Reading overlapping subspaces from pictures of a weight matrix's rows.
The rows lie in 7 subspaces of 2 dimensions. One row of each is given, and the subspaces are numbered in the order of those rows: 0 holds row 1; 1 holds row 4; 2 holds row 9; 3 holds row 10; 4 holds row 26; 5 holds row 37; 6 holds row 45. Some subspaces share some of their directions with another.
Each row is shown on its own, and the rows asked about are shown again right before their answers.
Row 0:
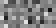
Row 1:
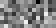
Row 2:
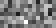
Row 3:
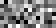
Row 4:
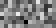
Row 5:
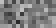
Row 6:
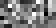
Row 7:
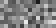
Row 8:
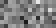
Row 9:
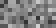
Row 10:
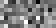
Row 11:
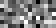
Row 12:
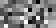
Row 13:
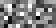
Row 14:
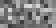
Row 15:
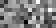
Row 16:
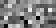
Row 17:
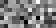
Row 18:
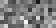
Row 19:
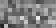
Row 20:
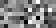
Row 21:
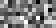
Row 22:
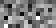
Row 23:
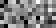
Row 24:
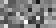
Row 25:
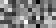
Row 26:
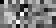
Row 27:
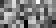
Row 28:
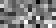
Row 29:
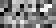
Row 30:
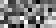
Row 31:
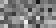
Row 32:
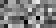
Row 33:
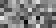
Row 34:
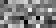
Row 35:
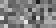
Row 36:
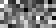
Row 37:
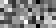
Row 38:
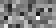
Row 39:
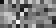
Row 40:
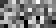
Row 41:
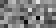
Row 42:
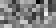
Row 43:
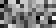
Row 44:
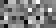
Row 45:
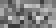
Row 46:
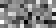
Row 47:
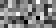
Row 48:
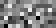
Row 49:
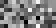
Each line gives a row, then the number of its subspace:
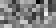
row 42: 0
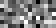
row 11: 3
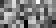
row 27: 4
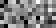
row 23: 2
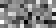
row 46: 3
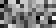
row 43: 2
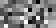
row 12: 2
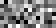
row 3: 4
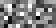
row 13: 5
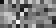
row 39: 4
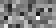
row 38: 5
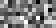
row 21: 1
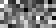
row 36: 2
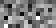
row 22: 5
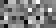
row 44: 3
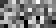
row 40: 4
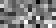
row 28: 3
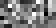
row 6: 0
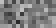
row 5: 4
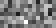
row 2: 1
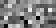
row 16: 5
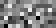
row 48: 5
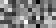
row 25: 5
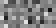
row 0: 3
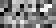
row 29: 1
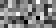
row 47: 1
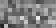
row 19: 6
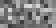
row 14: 6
